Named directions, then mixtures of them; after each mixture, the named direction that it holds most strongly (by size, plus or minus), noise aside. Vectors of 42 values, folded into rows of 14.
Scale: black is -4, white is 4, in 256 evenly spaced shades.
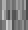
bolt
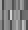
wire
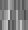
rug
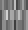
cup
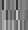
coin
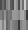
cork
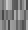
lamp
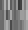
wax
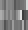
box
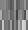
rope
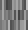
lamp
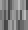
rug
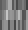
cup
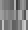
rope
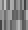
cork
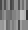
cork
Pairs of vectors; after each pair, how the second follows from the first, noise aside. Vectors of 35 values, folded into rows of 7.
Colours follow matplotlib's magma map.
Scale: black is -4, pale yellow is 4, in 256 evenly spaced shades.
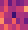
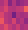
shrunk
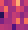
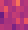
shrunk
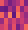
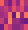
reversed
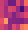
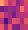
reversed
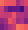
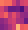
copied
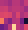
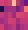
reversed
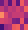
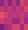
shrunk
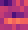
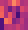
shuffled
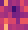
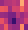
reversed
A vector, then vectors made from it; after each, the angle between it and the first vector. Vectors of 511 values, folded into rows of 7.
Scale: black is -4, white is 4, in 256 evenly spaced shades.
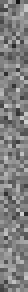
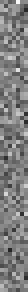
nearly opposite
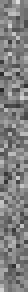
partly opposed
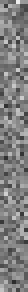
nearly opposite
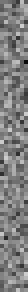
partly aligned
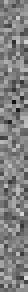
partly aligned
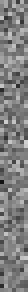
orthogonal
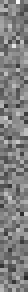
nearly opposite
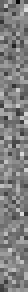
nearly parallel
